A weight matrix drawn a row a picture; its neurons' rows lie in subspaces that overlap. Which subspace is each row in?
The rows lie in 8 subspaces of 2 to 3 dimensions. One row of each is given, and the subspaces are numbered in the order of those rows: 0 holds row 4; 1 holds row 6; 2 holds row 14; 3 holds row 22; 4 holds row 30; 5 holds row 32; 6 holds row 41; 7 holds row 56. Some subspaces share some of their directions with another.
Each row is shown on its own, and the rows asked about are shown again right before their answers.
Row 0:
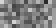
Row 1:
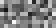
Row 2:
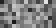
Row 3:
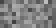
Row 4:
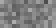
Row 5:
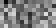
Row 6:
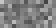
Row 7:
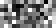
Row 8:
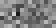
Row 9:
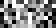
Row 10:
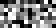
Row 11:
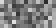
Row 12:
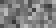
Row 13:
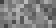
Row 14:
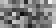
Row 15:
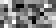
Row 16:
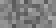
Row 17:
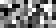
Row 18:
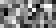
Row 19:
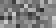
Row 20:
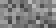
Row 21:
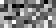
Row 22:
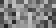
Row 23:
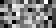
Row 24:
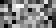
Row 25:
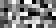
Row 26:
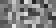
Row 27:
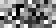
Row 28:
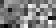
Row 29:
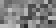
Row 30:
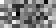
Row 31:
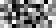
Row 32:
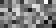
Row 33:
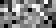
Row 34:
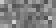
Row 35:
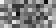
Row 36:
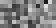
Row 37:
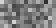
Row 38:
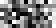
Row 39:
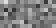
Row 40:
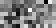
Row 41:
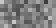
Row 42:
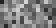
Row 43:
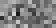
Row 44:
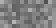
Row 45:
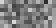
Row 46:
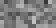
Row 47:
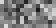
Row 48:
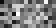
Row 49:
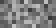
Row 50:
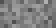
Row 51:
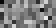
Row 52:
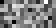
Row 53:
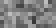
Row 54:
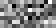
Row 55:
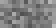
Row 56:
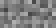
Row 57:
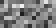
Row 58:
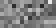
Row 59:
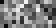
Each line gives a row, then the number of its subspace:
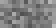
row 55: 2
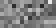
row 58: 6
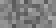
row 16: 7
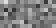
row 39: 3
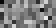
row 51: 1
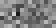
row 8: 4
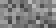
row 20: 5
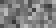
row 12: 0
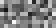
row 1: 7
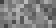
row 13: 6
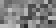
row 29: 0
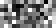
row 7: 5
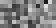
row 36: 0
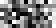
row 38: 2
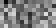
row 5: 3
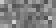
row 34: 0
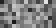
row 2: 1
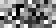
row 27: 4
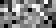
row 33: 5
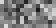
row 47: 6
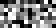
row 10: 3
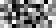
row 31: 7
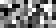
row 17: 0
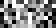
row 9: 3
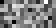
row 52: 2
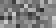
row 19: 1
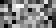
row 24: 5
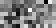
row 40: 0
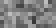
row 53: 5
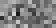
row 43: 4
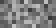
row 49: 7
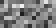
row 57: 2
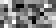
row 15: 5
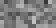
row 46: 5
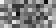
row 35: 4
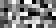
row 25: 7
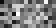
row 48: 4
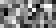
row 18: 0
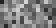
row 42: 6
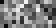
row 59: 6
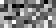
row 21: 2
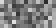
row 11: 3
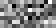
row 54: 6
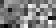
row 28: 0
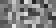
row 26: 7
